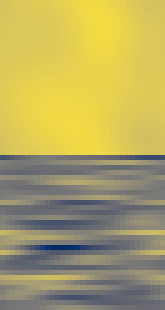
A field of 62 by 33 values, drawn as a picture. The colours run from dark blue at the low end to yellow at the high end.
The table splits into 2 rows of 1 panel. Panel 1,1: very high, smooth, faint in contrast. Panel 2,1: middling, streaked across, strong in contrast.
